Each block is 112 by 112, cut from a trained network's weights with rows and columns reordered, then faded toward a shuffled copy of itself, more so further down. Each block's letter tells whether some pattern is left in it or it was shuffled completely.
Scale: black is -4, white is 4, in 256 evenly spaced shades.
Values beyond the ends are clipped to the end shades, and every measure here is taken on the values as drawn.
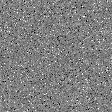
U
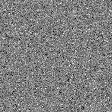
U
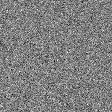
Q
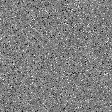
U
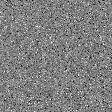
U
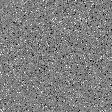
U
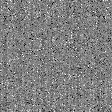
Q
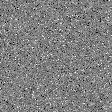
U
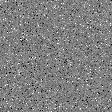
U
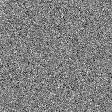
Q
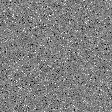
U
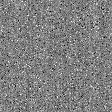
Q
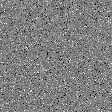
U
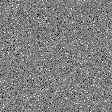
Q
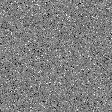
U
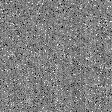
Q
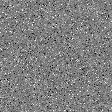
U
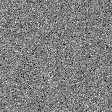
U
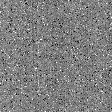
Q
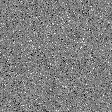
U
